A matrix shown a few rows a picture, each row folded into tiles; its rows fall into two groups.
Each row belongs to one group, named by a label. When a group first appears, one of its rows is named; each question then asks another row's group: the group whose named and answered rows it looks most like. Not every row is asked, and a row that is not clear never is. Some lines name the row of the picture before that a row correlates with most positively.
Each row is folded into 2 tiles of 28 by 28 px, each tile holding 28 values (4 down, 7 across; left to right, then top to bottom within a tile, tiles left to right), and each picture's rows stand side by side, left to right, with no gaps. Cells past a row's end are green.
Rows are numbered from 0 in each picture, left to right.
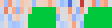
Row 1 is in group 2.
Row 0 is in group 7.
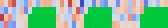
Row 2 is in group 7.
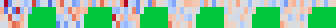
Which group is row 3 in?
7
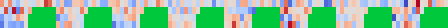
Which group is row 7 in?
2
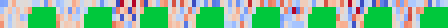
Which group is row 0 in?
7
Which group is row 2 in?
7
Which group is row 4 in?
2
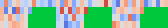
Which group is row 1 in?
7
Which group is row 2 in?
7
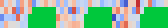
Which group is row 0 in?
7
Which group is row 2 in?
2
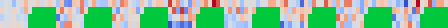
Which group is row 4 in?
7
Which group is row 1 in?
2
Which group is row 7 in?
2
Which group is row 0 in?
2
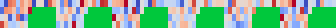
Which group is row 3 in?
2
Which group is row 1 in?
2
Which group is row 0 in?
7
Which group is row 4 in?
7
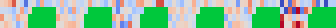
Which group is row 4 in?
2
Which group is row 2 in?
2
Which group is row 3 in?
2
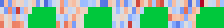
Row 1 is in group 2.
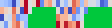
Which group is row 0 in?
2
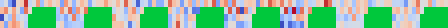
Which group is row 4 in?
7
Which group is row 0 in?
2
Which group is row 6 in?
7
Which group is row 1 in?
7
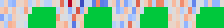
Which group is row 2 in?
2
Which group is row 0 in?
2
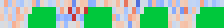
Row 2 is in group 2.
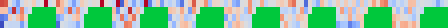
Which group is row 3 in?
2
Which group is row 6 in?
7
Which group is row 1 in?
7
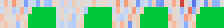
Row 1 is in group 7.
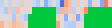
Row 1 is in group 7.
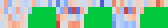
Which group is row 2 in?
7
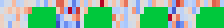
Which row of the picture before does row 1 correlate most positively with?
2
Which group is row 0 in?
7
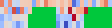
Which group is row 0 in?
7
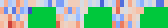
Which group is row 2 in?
2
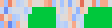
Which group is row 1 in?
2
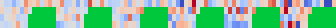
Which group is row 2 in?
7
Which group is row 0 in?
2
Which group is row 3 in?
2
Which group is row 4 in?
7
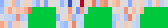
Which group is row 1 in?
2
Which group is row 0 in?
7
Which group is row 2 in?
7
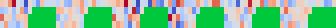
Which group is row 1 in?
2
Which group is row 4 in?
2
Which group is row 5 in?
2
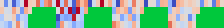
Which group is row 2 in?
7
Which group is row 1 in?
7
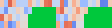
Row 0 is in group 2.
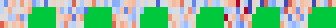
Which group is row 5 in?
7
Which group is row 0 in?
7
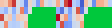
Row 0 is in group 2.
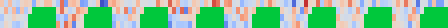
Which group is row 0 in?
7
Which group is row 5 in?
2
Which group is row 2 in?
7
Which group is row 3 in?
7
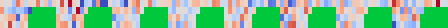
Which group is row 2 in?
2
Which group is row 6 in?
2
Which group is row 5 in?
2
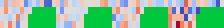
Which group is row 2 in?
2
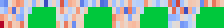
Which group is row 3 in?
7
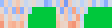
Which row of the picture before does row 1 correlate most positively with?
2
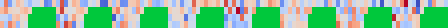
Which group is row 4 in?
7
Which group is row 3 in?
2
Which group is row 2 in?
2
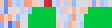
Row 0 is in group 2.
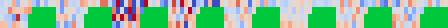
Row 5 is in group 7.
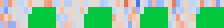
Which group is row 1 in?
2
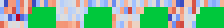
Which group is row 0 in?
7
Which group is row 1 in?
7
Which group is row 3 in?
2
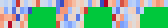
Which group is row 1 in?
7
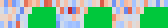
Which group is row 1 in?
7
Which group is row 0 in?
2
